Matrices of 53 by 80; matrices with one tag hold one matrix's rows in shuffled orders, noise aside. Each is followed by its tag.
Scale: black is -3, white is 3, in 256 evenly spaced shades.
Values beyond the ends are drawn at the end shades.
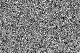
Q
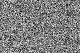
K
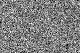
K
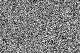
Q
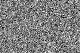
Q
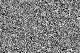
Q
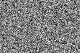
Q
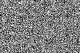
K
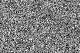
K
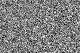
Q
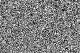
Q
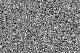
Q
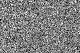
K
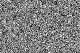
Q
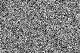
Q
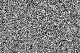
Q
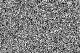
Q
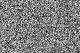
K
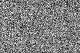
K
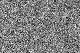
K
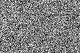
K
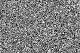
Q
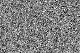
Q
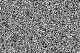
Q
